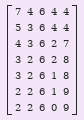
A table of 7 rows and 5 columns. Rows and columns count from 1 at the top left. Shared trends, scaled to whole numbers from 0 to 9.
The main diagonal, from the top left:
7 3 6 2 8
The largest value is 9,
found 2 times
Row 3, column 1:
4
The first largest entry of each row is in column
1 3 5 5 5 5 5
